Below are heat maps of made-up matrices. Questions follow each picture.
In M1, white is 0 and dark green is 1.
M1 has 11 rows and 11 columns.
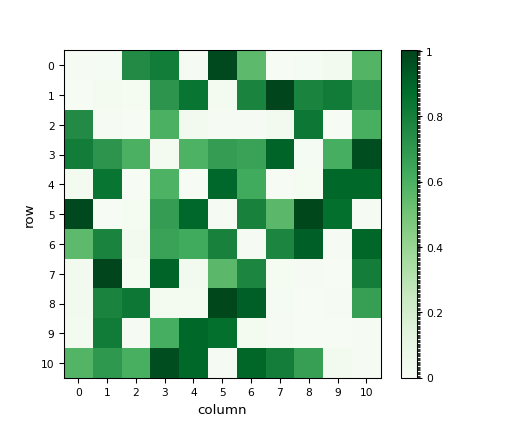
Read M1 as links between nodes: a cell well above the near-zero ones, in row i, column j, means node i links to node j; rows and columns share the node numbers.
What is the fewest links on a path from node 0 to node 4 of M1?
2
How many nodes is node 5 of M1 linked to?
7
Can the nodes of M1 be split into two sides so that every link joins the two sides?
no
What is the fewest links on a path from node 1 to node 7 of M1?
1
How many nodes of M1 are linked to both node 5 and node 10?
6
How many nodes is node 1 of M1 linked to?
7
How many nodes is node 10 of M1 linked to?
8
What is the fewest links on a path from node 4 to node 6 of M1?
1
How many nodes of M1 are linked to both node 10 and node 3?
6
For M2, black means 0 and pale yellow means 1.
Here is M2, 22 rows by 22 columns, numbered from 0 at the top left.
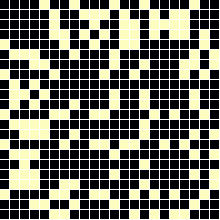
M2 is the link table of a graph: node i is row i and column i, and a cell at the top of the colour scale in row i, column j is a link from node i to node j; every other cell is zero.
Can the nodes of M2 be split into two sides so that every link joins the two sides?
no
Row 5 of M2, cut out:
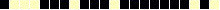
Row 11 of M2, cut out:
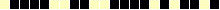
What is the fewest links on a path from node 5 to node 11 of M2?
1
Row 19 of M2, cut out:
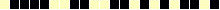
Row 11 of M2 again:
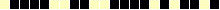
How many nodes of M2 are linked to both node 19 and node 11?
8
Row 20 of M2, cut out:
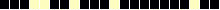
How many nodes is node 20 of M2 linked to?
5
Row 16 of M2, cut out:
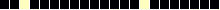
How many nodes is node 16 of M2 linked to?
2
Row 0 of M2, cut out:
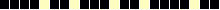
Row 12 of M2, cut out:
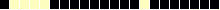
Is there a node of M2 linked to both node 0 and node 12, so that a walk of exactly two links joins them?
yes
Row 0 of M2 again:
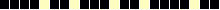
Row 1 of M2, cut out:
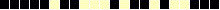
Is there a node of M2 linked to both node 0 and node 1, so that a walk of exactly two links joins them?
no
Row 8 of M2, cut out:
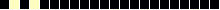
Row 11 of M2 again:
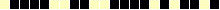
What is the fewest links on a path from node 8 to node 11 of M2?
3
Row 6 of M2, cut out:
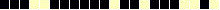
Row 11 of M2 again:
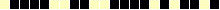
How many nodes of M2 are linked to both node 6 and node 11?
0
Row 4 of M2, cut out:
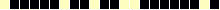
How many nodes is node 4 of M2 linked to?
6
